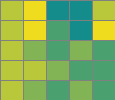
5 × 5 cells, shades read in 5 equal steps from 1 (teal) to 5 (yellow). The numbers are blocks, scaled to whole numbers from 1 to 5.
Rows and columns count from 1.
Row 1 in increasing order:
1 1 4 4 5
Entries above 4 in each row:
1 2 0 0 0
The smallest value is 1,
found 3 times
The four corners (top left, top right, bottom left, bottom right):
4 4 4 2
